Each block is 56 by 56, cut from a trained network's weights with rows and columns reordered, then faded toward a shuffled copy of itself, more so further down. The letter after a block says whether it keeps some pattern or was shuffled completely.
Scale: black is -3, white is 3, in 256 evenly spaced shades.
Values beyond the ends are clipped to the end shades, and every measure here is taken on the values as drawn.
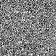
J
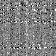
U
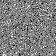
J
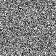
J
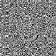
U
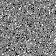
J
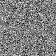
J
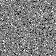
J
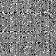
U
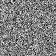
J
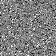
J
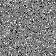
J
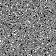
J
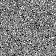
J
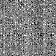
U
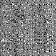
U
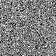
J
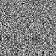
U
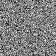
J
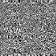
U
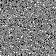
J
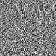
U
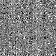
U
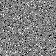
J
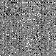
U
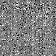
U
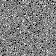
J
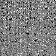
U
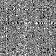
U
